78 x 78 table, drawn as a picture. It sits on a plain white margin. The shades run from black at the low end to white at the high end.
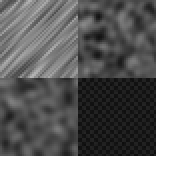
It is made of 2 by 2 panels. Panel 1,1: middling, slanting up to the right. Panel 1,2: low, blotchy. Panel 2,1: low, blotchy. Panel 2,2: very low, checkered, faint in contrast.
